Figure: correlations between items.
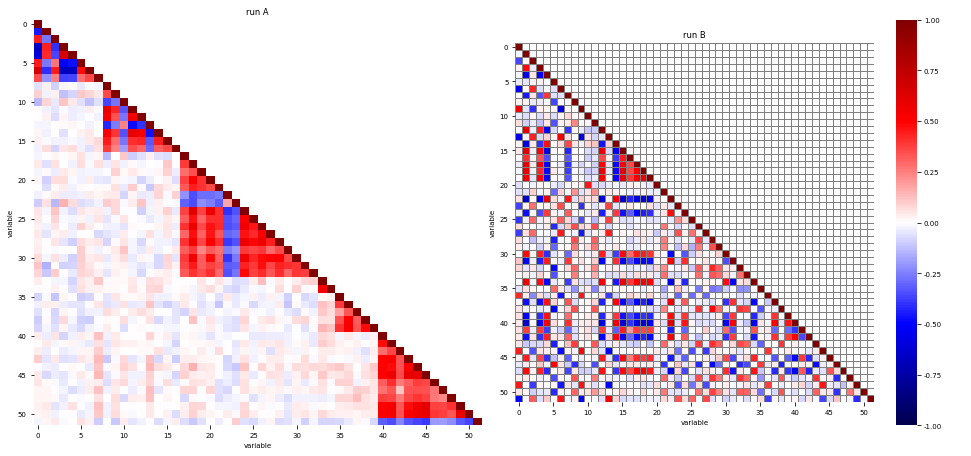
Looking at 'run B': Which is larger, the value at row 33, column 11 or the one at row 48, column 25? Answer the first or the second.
the first
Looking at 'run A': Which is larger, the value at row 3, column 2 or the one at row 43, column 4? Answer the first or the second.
the second
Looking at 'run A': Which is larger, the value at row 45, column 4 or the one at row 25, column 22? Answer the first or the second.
the first
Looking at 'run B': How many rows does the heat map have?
52
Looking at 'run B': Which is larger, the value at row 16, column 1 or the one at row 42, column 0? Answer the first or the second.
the first
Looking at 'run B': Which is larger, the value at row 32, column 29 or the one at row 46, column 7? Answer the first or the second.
the first
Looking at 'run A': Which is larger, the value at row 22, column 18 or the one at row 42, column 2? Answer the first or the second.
the second
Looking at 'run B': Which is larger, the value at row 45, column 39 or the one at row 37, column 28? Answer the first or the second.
the second
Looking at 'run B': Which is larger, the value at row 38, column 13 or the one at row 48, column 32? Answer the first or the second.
the second
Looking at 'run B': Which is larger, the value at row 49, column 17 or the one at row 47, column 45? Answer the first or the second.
the second
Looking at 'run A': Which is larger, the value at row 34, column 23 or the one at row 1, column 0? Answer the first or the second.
the first
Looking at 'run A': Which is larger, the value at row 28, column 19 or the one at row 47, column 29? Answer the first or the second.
the first
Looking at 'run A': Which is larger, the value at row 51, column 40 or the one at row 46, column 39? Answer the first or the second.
the second
